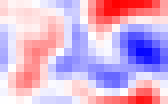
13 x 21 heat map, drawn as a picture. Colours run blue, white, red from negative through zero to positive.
Histogram: bell-shaped. Ninth with the lowest average: middle right. Ninth with the highest average: top right. Average level on the scale: 50%. Lone odd cells: none.
